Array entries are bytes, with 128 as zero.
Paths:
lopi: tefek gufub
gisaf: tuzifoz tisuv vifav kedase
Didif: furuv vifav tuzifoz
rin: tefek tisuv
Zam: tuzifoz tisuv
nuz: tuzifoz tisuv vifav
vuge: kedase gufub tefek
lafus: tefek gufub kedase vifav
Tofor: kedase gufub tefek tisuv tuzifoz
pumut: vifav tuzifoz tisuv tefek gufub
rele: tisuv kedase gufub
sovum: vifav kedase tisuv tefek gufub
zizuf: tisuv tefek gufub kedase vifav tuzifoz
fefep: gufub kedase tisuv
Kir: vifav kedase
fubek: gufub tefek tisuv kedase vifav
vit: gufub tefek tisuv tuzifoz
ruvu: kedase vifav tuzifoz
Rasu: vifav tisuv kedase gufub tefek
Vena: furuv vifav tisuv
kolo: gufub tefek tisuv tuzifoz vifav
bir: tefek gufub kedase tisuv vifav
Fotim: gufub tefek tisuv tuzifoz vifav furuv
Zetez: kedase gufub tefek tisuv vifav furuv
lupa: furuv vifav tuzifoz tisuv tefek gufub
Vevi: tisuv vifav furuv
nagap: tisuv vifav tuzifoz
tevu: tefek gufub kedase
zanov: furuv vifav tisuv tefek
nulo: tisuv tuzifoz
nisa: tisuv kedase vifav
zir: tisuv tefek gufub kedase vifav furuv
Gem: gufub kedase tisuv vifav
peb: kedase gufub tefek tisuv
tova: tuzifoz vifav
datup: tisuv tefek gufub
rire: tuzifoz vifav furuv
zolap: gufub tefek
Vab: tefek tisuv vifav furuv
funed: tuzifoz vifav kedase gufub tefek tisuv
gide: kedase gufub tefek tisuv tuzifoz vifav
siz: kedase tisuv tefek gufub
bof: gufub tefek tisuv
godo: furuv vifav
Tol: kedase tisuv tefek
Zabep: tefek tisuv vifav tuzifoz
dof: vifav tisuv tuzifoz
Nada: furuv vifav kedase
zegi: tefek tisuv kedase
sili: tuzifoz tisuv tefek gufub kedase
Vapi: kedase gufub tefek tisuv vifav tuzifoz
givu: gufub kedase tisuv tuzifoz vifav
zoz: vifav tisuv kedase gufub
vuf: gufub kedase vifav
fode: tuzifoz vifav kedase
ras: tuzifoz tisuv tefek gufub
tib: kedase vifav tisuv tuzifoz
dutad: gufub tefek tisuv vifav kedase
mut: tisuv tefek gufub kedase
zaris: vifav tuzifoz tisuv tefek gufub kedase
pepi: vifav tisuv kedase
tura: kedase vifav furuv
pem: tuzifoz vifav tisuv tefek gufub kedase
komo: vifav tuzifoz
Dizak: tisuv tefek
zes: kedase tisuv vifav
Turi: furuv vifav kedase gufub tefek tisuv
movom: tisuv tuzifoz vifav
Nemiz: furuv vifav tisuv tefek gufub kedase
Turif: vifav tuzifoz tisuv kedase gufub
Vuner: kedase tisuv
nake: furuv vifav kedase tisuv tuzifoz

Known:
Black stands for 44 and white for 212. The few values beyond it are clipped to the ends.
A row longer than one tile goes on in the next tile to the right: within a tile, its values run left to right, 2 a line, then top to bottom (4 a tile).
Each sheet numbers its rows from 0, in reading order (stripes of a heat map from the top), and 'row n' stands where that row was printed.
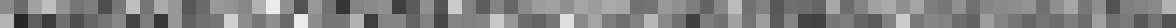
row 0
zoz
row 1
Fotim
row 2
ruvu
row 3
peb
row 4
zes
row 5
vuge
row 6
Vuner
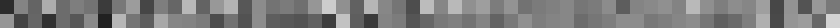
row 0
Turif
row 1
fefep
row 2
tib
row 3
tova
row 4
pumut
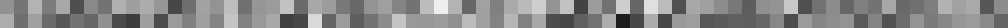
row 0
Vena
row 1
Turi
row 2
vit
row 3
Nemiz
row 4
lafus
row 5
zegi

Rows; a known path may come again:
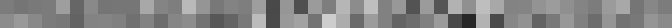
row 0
Kir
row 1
pumut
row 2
zanov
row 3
zolap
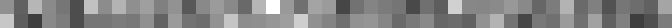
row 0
tib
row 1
kolo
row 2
Didif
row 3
zes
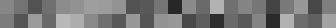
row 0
Vab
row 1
Turif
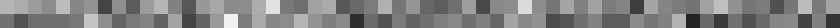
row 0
siz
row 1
gide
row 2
rele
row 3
sili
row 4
zoz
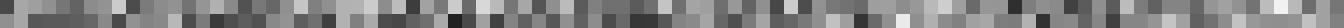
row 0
lafus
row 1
pepi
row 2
Nemiz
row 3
Gem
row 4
lupa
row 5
Tofor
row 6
ruvu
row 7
vit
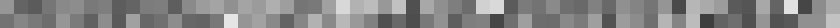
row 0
rire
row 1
peb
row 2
pem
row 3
komo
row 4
zizuf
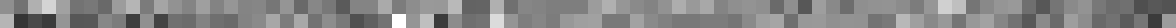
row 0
Rasu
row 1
lopi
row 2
Vapi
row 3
rin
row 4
datup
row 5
bof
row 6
Vevi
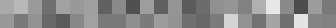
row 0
ras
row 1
Fotim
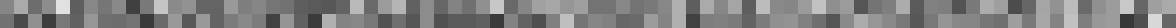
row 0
bir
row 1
nuz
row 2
fefep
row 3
vuge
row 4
dof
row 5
fode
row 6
Turi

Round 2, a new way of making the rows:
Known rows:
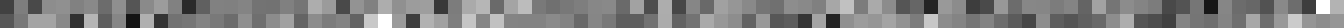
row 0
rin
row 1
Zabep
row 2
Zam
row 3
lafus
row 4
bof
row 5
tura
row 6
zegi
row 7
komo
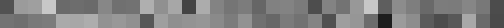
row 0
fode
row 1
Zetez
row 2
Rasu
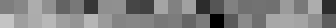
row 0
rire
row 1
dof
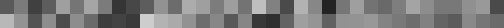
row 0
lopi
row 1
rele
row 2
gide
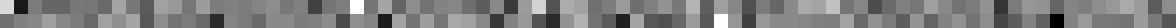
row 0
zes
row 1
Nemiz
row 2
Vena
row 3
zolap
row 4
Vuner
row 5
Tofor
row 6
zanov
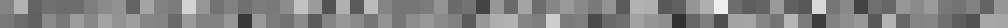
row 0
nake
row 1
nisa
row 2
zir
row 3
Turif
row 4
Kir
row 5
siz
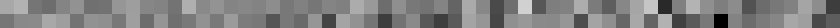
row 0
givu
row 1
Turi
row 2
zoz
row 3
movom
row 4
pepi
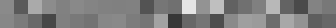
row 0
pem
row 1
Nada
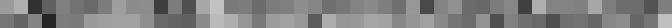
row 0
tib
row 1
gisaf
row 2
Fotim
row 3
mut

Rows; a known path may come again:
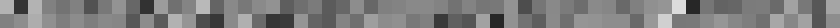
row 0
Vab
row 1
vuge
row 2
peb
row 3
zizuf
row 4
zes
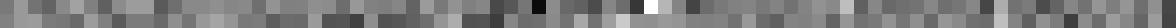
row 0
kolo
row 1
funed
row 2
zegi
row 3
komo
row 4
Vapi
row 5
bir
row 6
vit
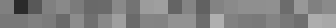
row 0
Zabep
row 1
lupa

